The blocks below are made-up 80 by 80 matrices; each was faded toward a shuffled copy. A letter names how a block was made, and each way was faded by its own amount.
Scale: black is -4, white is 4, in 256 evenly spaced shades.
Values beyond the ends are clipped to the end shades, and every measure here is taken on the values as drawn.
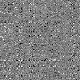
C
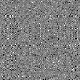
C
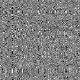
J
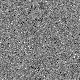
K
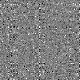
J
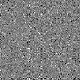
J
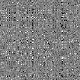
C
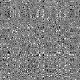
C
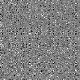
J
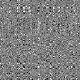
C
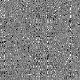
J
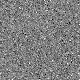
K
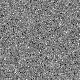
K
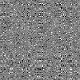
C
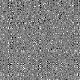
C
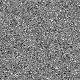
K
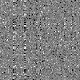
J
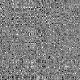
C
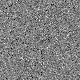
K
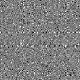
C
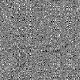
J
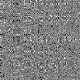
C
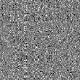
J
